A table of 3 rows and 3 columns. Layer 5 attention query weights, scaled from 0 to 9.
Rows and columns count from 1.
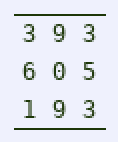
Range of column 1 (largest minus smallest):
5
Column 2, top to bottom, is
9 0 9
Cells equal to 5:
1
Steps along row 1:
up down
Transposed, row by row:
3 6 1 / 9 0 9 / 3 5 3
